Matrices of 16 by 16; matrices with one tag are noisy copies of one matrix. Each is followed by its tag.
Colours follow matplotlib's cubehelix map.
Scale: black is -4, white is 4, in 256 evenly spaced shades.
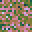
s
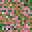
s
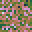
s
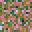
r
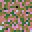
r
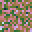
r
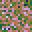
s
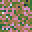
s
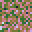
r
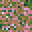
s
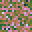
s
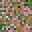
s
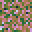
r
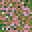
s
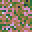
s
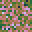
s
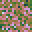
s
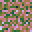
r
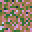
r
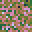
s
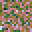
r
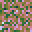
r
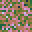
s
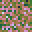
s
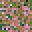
s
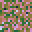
r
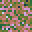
s
